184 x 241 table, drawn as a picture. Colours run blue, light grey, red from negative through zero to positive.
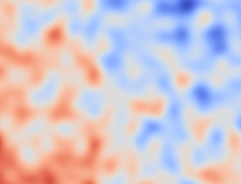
Average level on the scale: 50%. Lone odd cells: none. Odd rows or columns: none. Ninth with the highest average: bottom left. Ninth with the lowest average: top right. Slope: up to the bottom left. Grain: smooth. Mirror symmetry: none. Histogram: bell-shaped.
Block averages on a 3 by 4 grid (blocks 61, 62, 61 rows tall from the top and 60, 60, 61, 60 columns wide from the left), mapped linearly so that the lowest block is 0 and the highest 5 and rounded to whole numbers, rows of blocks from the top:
4210
4321
5523
